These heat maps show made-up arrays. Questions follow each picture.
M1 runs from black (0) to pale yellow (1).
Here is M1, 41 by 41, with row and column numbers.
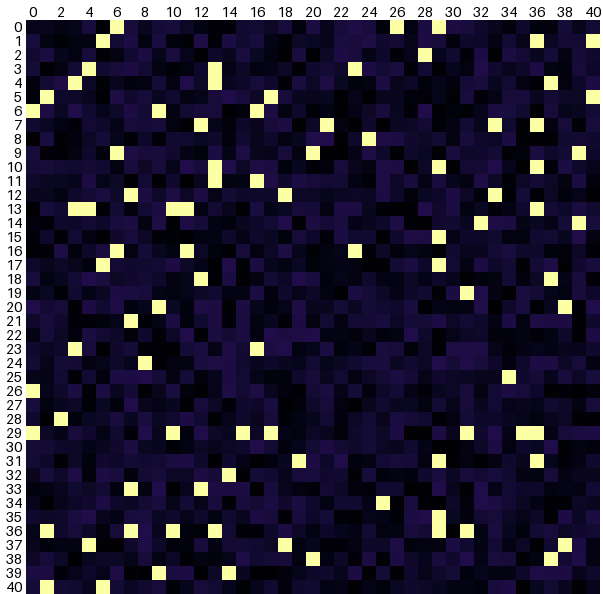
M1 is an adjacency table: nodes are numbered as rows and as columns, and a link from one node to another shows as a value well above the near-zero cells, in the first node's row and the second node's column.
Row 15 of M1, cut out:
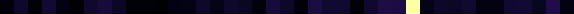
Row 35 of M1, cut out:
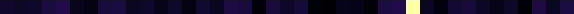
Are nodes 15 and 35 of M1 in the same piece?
yes
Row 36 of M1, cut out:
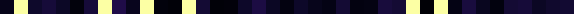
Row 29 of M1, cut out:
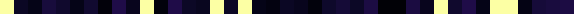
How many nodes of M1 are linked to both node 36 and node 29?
2
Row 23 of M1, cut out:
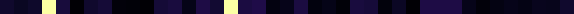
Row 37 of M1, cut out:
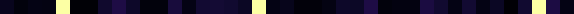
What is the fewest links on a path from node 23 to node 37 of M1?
3
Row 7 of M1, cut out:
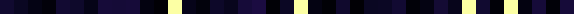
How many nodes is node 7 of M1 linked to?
4
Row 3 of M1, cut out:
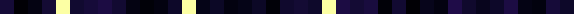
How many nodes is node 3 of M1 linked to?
3
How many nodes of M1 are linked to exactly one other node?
12
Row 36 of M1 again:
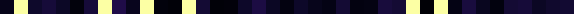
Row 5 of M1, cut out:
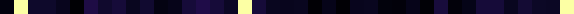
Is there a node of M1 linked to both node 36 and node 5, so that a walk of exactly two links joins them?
yes
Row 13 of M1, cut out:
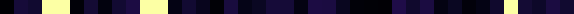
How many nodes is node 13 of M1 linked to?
5
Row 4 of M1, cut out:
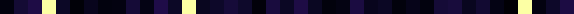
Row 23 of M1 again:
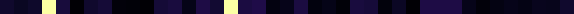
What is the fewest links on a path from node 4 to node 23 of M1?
2
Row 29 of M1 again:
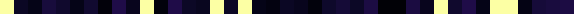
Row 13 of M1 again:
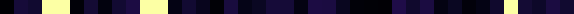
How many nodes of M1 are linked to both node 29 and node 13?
2
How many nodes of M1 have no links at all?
3
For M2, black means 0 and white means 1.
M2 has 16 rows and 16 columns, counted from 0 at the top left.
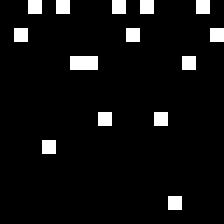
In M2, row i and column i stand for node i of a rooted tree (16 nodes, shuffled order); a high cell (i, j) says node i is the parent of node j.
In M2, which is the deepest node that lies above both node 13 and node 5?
4
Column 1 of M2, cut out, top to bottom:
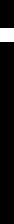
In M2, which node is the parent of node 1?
2
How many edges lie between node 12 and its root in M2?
2
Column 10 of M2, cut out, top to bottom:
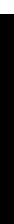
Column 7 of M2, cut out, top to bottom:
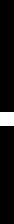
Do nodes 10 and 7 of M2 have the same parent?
no
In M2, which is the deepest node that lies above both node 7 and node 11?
8
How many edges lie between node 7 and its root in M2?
2
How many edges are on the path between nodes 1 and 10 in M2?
3
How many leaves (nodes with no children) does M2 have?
10
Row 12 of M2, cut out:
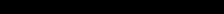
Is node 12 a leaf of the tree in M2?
yes
